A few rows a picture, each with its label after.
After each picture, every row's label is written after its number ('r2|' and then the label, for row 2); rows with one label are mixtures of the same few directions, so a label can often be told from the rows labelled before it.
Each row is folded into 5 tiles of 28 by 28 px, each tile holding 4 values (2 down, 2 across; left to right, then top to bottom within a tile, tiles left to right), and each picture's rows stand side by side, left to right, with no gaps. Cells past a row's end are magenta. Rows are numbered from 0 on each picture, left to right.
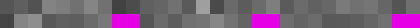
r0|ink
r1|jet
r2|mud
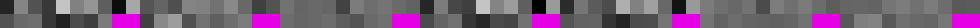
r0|mud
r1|ink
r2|jet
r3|mud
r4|mud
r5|jet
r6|ink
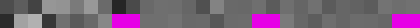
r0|ink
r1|jet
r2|ink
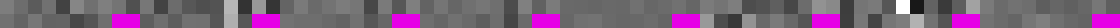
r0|jet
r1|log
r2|log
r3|log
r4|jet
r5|ink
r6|jet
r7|mud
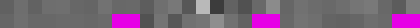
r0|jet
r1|jet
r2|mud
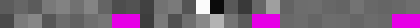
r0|ink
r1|jet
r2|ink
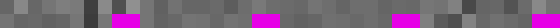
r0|log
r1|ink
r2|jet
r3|ink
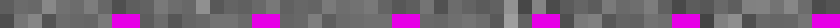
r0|ink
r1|jet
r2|ink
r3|log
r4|ink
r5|ink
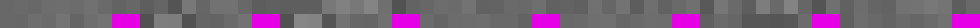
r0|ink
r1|ink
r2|ink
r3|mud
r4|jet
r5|mud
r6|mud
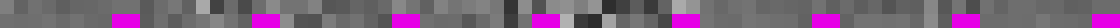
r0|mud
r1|jet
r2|ink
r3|log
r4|ink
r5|mud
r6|log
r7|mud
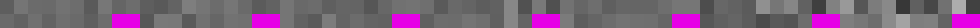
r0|log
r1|ink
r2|ink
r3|log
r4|ink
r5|mud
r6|mud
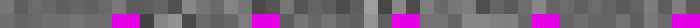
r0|mud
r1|ink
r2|log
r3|mud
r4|log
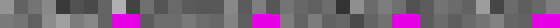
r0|mud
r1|log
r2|jet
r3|jet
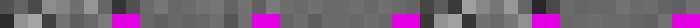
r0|ink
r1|log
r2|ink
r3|ink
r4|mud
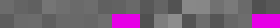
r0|ink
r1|ink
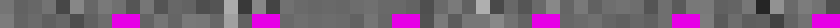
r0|jet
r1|log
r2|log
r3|jet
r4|log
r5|jet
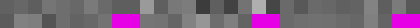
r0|ink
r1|mud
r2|log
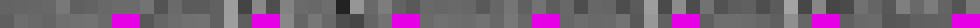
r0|jet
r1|log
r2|jet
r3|log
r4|log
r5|log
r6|mud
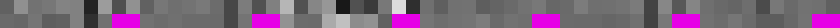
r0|log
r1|log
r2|mud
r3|mud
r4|log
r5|jet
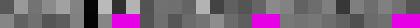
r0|log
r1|jet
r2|jet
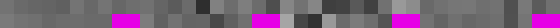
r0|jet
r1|jet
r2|ink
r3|log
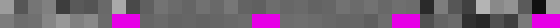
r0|mud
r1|mud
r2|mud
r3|mud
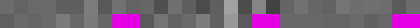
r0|log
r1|log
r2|mud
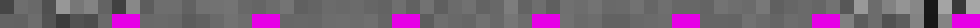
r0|mud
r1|mud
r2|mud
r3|log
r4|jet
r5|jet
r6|log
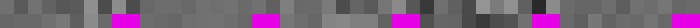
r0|log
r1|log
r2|mud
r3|mud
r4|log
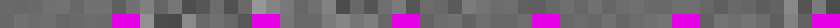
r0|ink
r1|ink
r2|mud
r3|ink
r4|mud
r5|log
